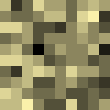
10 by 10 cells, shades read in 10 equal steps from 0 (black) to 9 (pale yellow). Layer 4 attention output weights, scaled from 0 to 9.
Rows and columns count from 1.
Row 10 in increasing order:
3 3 3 4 5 6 7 7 8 9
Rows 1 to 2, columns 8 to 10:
6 7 6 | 8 9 2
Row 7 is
4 2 7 8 7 5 8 6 6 4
